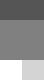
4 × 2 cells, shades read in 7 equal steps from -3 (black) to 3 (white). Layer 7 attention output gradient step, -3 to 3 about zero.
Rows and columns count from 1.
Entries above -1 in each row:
0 2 2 2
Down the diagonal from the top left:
-1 0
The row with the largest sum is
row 4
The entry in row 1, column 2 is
-1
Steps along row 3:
same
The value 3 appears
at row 4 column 1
